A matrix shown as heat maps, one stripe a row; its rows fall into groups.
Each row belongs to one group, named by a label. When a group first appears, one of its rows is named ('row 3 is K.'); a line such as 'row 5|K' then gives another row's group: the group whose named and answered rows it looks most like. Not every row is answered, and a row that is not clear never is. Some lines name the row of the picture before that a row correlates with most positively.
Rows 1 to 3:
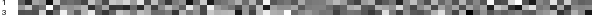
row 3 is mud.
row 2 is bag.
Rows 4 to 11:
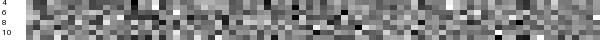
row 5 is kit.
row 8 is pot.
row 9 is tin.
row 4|kit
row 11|bag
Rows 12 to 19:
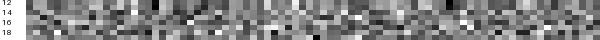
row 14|pot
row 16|mud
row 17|mud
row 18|bag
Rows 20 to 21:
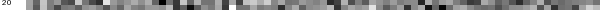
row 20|pot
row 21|tin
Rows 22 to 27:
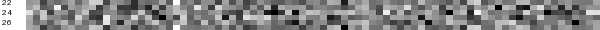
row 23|bag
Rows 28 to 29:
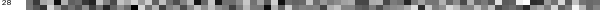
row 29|kit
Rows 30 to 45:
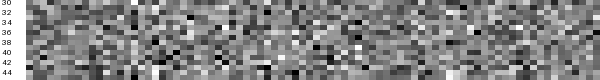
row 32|kit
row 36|mud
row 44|kit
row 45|kit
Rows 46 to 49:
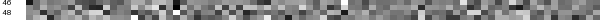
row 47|pot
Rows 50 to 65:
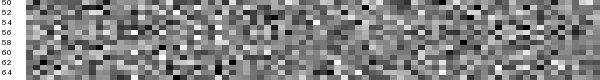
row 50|tin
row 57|bag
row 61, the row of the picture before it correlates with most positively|48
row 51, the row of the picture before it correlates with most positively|46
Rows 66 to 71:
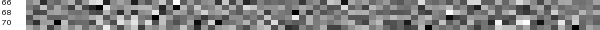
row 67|pot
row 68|kit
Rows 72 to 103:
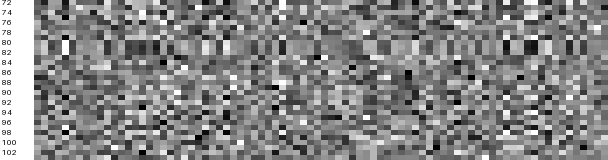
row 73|mud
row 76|kit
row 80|bag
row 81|bag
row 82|bag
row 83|tin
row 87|mud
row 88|mud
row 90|tin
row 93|kit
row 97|bag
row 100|tin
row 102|kit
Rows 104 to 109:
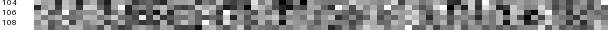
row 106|bag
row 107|pot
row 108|bag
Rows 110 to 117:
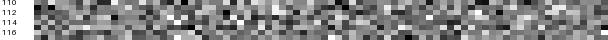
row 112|mud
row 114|tin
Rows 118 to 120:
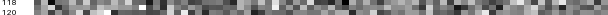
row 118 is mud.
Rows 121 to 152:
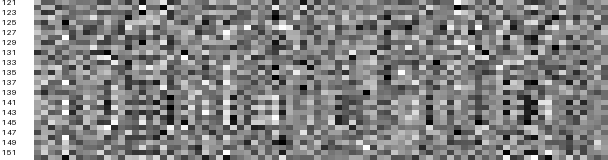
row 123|kit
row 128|bag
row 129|kit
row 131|pot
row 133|kit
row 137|bag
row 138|kit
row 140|pot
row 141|bag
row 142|pot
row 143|bag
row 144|pot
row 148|bag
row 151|bag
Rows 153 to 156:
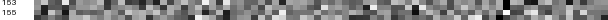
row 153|bag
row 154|tin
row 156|mud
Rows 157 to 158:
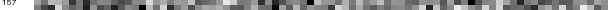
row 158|kit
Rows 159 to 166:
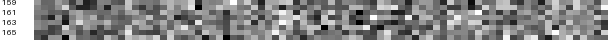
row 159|mud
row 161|mud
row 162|tin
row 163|mud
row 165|mud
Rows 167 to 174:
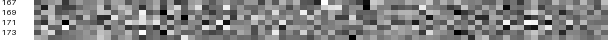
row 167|tin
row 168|tin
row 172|bag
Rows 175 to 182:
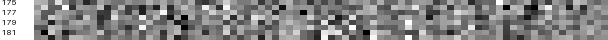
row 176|bag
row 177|kit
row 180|pot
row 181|tin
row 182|tin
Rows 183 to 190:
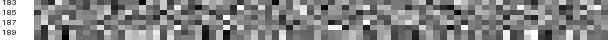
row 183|kit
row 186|bag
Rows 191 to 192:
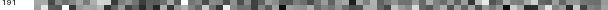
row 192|bag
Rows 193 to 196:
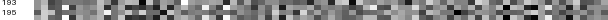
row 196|bag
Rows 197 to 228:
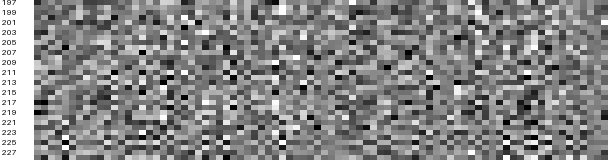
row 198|mud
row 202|pot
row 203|mud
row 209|pot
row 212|pot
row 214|kit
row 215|kit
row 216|pot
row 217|mud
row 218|pot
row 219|mud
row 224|bag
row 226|bag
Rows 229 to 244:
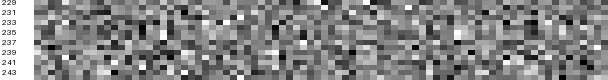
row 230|tin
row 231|pot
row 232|tin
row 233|bag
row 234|kit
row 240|bag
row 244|tin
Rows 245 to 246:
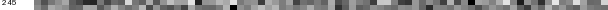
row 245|mud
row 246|pot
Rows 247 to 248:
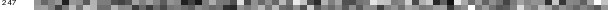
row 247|tin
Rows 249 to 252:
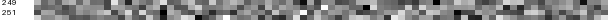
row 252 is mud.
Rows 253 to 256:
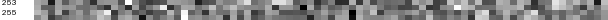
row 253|mud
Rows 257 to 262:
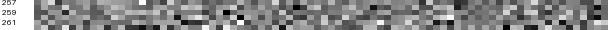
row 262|bag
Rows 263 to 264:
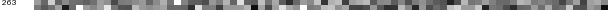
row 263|tin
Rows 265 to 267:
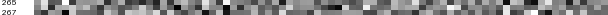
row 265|bag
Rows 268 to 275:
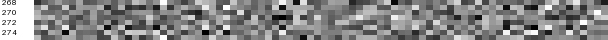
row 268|mud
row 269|bag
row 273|bag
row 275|kit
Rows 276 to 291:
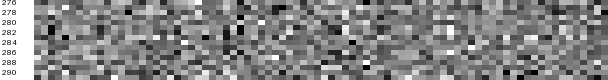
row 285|mud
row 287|pot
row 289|tin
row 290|bag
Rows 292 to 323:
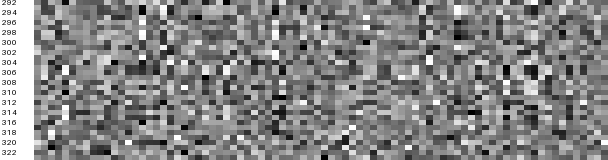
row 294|kit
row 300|tin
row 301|kit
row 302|pot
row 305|bag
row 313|bag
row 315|bag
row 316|kit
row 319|tin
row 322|pot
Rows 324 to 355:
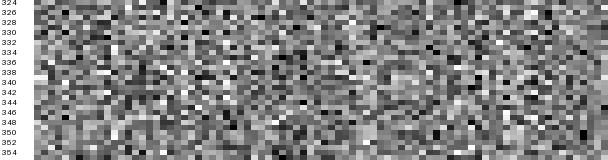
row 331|pot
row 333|pot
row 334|kit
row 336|tin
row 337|kit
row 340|bag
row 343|bag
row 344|kit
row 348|pot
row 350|kit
